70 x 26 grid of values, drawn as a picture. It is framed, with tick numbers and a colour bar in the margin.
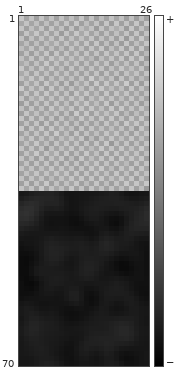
The table splits into 2 rows of 1 panel. Panel 1,1: high, checkered. Panel 2,1: very low, blotchy, faint in contrast.
